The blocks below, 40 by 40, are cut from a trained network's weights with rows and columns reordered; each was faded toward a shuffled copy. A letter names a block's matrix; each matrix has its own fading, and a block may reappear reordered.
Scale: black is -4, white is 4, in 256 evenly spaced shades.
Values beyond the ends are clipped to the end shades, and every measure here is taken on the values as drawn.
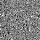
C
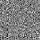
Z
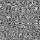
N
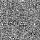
C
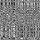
Z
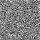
C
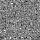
C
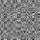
Z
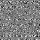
N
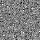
C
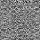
Z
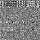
N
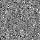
C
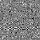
N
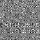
N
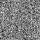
C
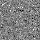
C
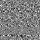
N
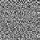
Z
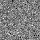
C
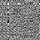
Z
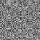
Z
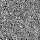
C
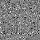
C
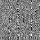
Z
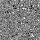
C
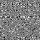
N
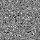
C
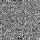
N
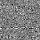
N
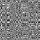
Z
